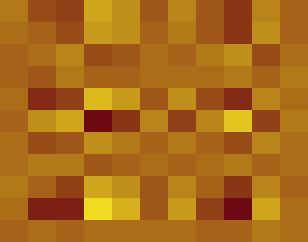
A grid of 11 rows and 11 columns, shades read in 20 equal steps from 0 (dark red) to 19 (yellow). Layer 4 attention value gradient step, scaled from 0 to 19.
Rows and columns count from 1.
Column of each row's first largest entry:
4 4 9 3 4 9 4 2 4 4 10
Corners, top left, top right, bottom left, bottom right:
10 8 8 9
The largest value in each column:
10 12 14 19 15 11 13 11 17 14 10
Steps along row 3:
up up down up up down up up down up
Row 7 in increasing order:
6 6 7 8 8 9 9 10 10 11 12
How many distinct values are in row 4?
4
